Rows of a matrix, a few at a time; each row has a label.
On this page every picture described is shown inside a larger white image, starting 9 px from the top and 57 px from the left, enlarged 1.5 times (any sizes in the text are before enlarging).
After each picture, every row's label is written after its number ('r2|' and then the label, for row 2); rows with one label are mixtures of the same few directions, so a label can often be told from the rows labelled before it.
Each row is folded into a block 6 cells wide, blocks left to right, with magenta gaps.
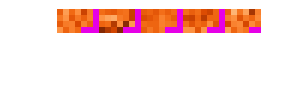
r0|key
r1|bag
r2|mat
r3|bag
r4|key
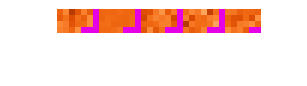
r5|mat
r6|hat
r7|mat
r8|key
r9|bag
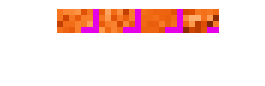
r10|key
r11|key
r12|bag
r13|bag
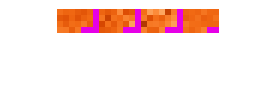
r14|bag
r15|key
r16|key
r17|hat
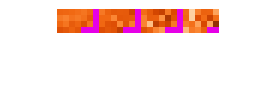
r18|bag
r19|bag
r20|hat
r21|key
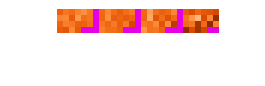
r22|bag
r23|key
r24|key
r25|bag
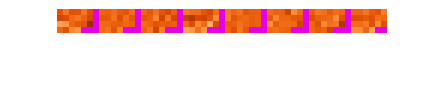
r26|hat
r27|bag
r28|bag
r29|bag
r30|mat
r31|key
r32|hat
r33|bag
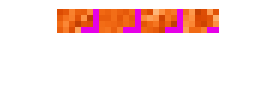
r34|bag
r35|bag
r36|mat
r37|mat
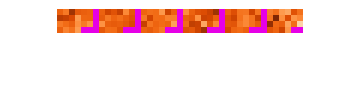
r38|mat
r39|key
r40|key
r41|bag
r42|mat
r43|key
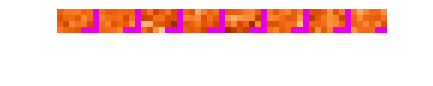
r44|hat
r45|hat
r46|hat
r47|mat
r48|bag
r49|hat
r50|mat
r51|key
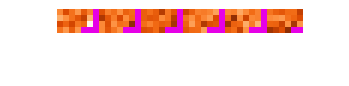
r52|hat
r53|hat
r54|hat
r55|bag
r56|key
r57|bag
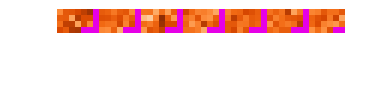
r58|bag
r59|bag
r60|mat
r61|bag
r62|mat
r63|key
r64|bag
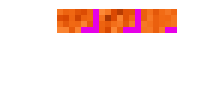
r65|bag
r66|mat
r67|mat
